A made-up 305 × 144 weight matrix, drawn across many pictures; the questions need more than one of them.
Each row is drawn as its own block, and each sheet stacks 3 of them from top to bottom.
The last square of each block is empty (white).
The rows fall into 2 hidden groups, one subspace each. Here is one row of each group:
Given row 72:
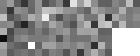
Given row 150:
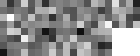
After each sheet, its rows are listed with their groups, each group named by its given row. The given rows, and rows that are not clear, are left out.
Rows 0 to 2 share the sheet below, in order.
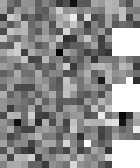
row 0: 72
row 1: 72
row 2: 150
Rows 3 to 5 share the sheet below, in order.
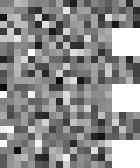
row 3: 72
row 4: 72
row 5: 150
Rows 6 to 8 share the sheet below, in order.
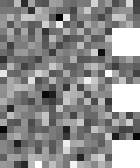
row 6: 72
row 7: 72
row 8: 72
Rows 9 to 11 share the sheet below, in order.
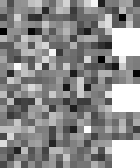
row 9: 150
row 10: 150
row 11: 150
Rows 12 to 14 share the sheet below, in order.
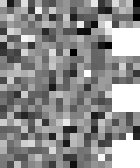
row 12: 150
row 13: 150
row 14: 150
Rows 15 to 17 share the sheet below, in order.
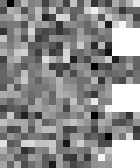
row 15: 72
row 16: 72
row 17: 150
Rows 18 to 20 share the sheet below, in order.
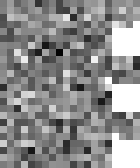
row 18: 72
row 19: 150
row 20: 72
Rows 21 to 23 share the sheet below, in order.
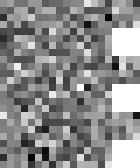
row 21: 72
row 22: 150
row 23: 72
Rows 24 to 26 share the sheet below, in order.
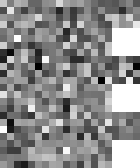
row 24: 72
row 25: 72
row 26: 72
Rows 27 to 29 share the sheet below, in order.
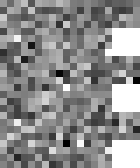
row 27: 72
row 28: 72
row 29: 150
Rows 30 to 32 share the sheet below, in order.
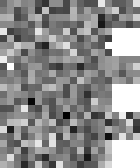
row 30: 150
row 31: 72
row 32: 150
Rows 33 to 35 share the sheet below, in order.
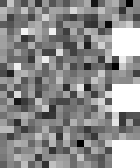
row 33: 150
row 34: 150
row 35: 150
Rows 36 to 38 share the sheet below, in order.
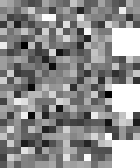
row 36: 72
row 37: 150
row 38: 150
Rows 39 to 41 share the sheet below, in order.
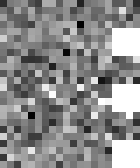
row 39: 72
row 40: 150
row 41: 150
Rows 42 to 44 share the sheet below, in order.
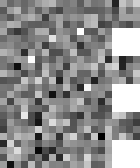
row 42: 150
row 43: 150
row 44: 72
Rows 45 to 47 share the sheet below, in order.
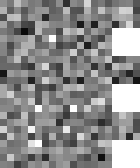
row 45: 72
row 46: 72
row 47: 150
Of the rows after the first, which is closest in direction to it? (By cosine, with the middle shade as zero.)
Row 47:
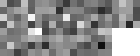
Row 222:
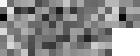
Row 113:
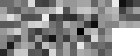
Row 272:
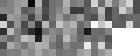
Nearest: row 222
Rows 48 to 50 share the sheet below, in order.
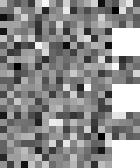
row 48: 150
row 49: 150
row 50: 72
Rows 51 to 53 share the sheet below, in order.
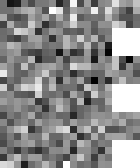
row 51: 72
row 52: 150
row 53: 72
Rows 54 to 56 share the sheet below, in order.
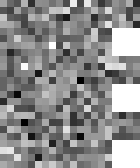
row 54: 72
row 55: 72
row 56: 72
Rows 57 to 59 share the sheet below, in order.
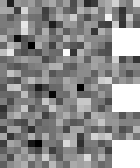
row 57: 72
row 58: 150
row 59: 150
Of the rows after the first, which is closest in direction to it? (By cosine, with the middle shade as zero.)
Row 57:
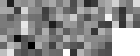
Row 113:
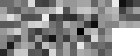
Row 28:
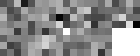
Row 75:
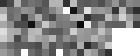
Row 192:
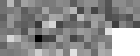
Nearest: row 75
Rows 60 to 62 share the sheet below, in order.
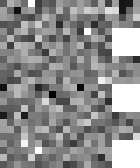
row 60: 150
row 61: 150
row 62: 72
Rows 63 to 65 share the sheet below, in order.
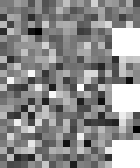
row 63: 150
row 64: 150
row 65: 150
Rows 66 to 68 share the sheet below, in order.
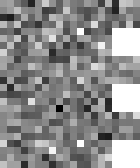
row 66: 150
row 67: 72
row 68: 150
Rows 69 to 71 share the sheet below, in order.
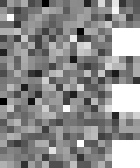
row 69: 150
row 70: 72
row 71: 150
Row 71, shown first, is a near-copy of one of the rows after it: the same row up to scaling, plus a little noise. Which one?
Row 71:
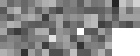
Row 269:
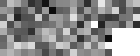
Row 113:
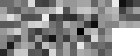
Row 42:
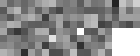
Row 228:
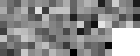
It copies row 42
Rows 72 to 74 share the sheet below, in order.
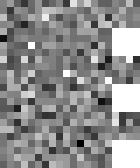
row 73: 150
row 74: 150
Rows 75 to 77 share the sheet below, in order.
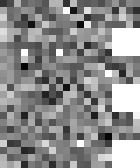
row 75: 72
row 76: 72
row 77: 150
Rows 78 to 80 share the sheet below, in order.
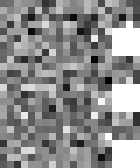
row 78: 150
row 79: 150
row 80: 150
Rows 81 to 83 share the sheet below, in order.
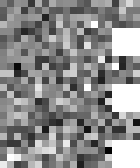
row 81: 150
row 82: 150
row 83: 150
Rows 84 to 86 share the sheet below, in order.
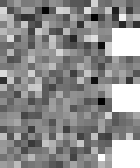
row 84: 72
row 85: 150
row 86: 150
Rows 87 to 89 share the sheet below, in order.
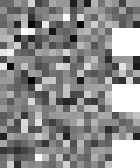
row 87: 72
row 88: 72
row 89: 72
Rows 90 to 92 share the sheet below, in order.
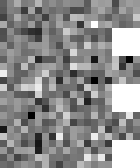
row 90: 150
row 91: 150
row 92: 150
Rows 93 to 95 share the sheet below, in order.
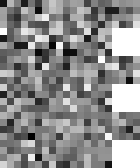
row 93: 72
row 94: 150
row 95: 72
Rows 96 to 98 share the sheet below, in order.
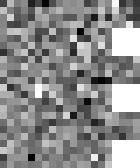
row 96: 150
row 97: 150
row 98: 72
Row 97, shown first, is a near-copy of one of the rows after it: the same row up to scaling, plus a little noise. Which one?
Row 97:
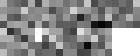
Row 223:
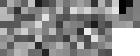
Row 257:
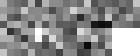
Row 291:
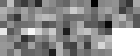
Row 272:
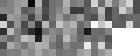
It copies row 257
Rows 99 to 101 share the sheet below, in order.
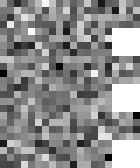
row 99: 150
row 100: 72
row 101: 150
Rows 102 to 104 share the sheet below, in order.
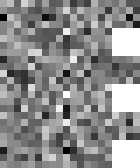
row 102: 72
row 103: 72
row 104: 72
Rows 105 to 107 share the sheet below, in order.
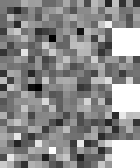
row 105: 150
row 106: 150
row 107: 150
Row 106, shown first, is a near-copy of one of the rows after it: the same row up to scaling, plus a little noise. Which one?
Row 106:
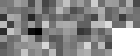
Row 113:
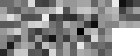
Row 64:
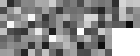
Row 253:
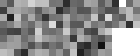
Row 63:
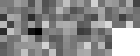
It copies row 63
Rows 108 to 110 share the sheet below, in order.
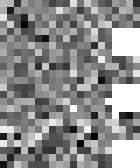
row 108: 72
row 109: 150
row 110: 150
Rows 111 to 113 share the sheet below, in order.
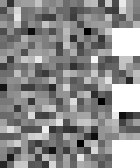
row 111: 150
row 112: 150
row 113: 150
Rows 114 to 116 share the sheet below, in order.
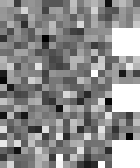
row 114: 72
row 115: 72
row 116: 72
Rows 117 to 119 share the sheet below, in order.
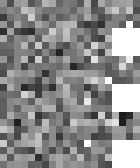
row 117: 72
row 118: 150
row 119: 150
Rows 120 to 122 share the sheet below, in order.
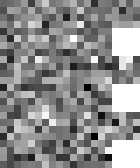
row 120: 72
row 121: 150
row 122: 150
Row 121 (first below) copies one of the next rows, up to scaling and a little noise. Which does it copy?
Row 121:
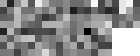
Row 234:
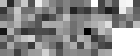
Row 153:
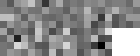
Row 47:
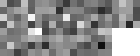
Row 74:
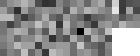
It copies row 234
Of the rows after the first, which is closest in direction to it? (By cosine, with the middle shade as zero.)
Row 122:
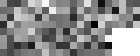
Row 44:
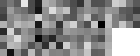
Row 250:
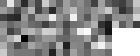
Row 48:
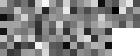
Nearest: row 48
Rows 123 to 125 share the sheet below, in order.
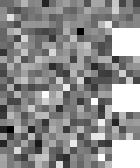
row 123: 150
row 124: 72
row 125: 150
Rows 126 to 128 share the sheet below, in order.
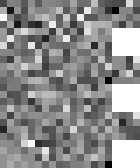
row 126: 72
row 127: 72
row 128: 72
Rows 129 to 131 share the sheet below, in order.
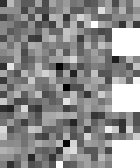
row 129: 150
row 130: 72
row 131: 72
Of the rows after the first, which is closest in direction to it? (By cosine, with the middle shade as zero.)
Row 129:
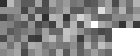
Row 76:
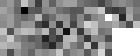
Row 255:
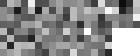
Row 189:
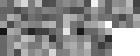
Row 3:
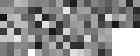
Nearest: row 255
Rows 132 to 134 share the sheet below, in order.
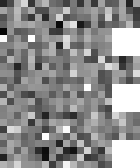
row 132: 72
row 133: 150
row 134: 72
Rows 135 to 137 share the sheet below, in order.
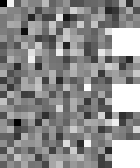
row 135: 72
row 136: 150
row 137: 150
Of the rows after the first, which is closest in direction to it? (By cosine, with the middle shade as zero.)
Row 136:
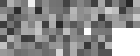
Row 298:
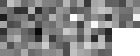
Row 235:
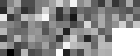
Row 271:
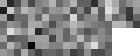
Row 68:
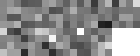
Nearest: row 298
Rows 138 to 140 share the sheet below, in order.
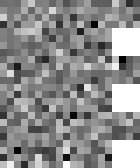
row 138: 150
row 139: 150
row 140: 72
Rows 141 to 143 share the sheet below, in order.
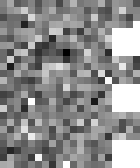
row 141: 72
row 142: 72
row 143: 72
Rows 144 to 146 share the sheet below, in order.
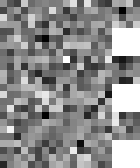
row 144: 72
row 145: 72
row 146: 150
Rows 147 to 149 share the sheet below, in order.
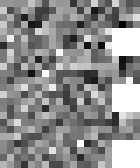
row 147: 72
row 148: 150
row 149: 150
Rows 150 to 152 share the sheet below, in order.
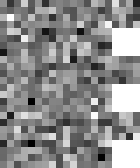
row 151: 72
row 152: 150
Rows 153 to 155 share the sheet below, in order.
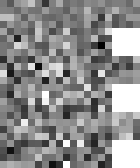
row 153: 150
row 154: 72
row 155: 72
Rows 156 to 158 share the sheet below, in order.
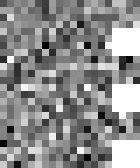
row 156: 72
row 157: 150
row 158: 150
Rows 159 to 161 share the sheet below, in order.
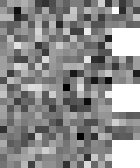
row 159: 150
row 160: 150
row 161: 72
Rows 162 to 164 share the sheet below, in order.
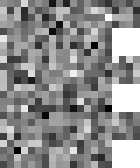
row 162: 72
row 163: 72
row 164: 150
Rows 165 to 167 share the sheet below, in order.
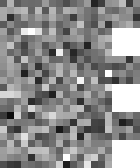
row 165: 150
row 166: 72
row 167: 72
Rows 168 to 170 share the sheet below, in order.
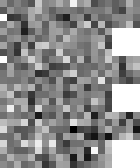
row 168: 72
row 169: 72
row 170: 150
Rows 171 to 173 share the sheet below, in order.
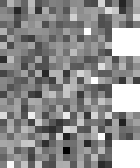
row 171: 150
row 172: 150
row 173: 72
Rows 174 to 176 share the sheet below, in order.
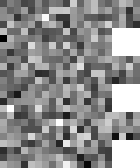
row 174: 72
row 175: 72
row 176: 72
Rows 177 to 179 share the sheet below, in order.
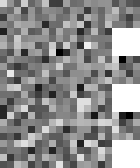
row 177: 72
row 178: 150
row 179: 150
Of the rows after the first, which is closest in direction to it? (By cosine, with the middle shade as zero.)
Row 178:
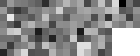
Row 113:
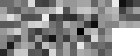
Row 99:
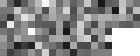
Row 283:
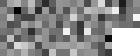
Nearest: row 113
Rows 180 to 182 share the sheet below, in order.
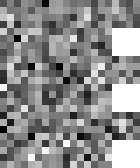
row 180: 150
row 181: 72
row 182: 72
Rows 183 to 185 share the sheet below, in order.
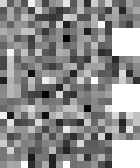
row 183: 72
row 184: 72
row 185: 72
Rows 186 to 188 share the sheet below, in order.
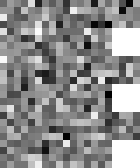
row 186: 150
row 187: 72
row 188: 72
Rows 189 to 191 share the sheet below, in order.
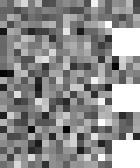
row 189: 150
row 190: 150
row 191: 150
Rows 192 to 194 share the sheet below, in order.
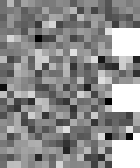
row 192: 72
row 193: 150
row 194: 72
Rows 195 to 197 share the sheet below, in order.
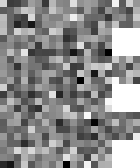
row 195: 72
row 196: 72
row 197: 72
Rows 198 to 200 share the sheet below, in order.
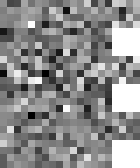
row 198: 72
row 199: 72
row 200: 150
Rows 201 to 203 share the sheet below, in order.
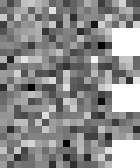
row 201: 150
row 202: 150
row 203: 150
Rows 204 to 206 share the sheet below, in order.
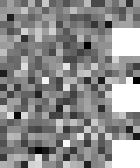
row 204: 150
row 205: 72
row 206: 72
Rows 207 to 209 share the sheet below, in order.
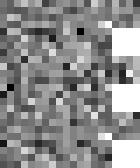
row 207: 150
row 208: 72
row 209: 150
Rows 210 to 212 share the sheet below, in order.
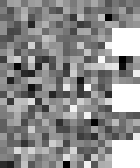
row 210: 72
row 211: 150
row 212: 72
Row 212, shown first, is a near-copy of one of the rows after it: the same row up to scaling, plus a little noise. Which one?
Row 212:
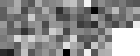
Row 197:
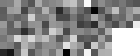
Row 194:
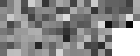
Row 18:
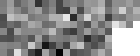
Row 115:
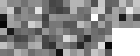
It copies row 197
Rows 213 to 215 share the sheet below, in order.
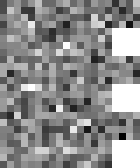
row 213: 72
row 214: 150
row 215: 72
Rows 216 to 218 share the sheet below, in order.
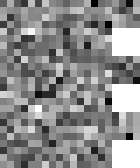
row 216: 150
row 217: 72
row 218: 150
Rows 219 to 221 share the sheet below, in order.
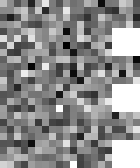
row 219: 150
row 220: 72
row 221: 150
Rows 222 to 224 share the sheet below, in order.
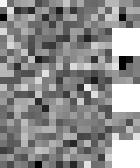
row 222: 72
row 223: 150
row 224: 72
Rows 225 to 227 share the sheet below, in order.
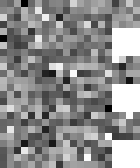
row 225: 72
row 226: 72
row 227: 150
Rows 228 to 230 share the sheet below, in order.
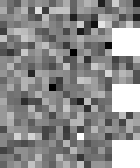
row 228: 150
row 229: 72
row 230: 72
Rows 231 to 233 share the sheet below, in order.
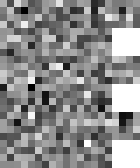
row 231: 72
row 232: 72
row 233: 150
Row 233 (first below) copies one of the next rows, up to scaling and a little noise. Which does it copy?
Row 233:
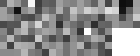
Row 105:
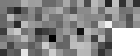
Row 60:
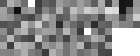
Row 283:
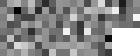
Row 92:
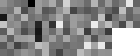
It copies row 60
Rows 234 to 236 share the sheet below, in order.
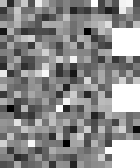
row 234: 150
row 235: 72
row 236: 150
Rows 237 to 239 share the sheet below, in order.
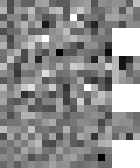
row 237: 72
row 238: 150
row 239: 150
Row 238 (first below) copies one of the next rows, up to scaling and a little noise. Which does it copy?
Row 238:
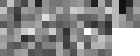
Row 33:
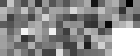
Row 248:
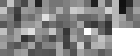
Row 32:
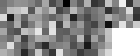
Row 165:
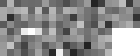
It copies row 248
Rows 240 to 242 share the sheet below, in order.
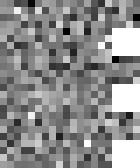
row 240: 150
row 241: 72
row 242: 150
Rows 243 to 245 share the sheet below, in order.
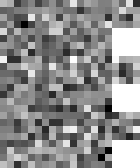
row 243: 72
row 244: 72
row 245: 150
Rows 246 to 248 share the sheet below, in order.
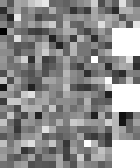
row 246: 150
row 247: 150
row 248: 150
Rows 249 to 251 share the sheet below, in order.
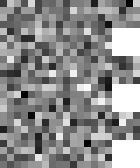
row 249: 150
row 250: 150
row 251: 150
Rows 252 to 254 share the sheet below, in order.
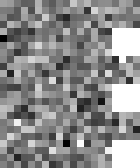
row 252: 72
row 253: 150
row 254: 150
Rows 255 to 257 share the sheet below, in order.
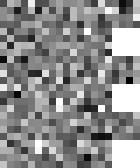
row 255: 150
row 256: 72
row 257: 150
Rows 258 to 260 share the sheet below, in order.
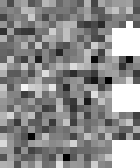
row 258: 72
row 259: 150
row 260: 72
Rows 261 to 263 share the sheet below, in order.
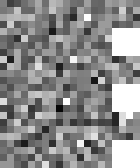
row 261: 150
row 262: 72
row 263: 150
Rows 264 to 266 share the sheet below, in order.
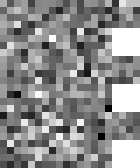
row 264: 150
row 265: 72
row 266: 72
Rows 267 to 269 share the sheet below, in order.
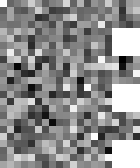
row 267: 72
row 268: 150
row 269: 150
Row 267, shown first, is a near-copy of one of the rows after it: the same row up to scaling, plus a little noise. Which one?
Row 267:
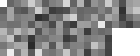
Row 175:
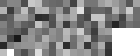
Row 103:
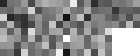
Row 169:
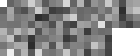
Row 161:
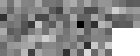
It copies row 169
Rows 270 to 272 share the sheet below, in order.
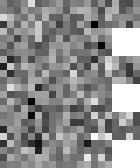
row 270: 150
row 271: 72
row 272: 150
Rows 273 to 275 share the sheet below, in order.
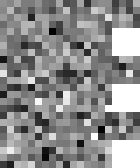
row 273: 72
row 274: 72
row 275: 72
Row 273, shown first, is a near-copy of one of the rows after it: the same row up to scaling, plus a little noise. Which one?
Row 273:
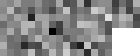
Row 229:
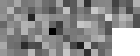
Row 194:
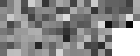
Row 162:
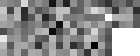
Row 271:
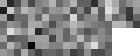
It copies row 229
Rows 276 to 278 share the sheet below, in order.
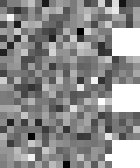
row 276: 150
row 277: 150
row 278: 72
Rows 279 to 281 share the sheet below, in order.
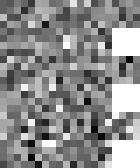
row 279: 72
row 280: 150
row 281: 72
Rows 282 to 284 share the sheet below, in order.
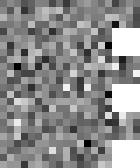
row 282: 72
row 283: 150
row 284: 150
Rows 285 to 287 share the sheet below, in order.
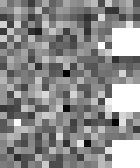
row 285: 150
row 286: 72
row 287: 150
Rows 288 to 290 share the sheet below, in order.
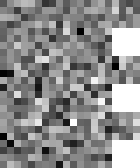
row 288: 150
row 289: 150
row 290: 72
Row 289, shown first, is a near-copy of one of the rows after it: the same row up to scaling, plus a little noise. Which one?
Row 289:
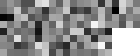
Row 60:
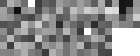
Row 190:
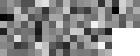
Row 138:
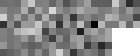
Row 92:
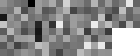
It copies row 190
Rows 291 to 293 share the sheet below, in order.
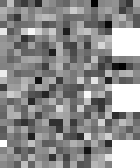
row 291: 150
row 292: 72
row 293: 72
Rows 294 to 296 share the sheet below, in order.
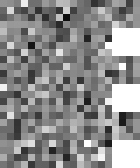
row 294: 72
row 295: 72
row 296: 150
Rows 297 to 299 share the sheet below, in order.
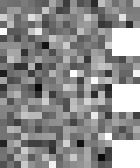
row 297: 150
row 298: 150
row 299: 150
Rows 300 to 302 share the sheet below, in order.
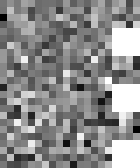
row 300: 72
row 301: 150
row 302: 150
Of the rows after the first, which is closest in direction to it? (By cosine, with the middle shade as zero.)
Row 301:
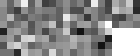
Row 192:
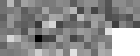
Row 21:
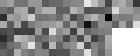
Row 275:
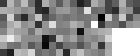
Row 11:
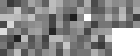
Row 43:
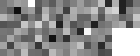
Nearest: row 43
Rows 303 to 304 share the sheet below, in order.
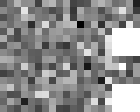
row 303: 72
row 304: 72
